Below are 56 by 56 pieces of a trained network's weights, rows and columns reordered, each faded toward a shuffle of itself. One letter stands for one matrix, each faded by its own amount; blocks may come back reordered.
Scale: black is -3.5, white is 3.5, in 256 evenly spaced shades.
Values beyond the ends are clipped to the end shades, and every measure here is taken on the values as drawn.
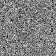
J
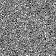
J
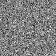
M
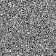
J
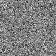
J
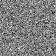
M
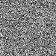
J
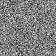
M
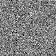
J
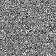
J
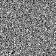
J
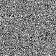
M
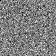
J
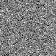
J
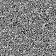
M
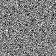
M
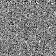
M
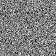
M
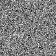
M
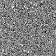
J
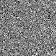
J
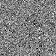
J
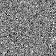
J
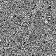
M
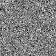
M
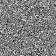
J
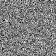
M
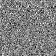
M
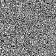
J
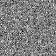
J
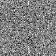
J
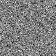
M
